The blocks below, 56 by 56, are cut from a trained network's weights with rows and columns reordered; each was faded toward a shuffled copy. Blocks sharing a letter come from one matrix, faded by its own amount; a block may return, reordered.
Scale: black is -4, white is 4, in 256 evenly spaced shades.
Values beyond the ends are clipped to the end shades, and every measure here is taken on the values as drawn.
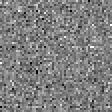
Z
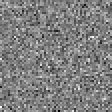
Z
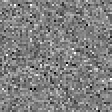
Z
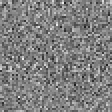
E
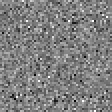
Z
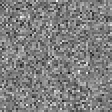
E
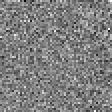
E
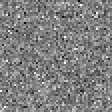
Z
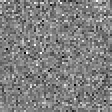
Z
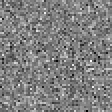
Z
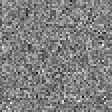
E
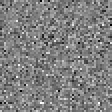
Z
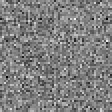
E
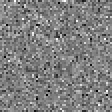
Z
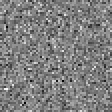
Z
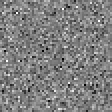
Z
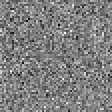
Z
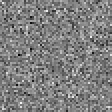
Z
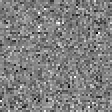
Z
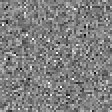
Z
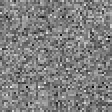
E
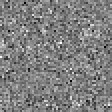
Z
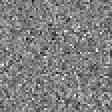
Z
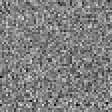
E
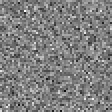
Z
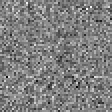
E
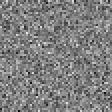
E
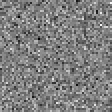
Z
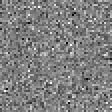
Z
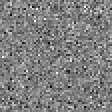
Z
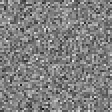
E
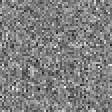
E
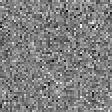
Z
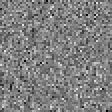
Z
